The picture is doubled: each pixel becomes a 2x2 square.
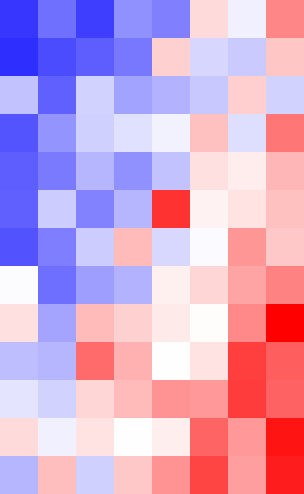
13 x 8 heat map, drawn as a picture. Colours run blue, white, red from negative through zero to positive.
The centre is the roughest part. Overall the values sit about 50% of the way up the scale. The halves do not mirror each other. The ninth with the lowest average is the top left. There are no regular stripes. Values rise toward the bottom right.
